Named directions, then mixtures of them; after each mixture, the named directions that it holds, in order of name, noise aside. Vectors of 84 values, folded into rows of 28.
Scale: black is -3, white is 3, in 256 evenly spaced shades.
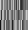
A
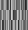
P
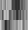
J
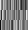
A, P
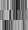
J, P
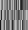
A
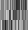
J, P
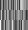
A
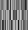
P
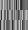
A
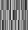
P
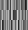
P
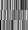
A, P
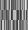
P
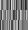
A, P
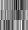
A, J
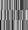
A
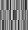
P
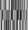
J, P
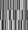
A, P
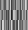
P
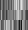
A, J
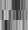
J
